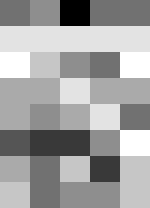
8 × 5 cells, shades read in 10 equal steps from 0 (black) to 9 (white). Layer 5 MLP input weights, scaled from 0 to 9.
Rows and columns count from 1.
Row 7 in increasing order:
2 4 6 7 7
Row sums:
17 40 34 32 29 21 26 28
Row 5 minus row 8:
-1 1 1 3 -3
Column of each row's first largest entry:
2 1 1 3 4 5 3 1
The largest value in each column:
9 8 8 8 9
